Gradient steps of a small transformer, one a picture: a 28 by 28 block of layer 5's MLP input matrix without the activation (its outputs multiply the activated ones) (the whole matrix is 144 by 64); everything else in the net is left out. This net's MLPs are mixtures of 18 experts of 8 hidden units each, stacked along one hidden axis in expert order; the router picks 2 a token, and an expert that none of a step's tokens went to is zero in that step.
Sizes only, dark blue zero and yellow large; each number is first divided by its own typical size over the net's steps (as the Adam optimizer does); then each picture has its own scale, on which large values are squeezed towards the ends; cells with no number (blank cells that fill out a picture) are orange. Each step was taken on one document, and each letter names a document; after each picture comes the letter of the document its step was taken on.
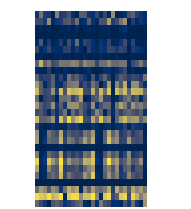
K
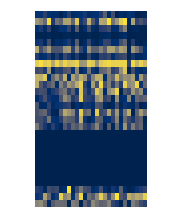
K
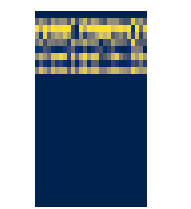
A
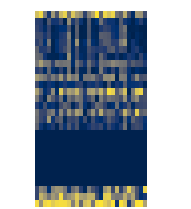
K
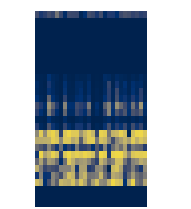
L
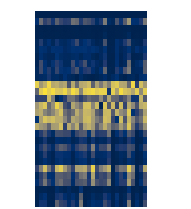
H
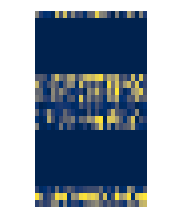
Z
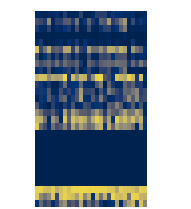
K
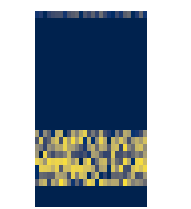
L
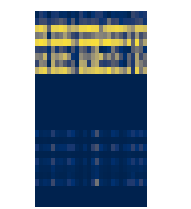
A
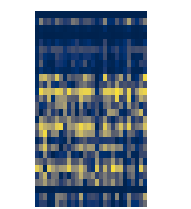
H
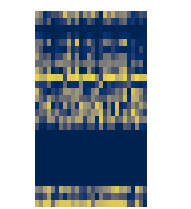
K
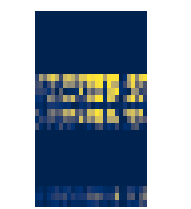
Z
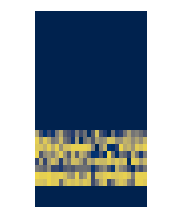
L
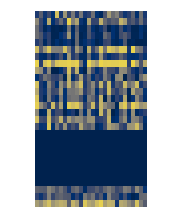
K
